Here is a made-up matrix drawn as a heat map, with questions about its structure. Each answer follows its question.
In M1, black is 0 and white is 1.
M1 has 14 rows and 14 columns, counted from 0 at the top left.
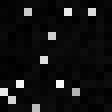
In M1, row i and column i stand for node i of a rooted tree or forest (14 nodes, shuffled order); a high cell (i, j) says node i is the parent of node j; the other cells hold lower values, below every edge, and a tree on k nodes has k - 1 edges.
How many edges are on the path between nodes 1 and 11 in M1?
1
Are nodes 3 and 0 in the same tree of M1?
yes
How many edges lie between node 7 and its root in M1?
1
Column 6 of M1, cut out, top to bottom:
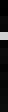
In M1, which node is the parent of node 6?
4
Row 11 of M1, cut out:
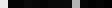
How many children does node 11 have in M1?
2
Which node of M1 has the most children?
1
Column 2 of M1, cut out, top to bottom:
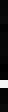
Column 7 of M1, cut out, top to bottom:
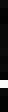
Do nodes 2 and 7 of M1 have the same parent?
yes
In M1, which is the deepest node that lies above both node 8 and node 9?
1
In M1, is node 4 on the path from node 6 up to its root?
yes
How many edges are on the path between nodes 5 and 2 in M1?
3
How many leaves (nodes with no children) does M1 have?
7
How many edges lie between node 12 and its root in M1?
0
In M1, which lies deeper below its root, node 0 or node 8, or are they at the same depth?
node 0
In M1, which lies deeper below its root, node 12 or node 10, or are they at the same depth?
the same depth
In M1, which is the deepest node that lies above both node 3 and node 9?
1
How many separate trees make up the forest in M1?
3
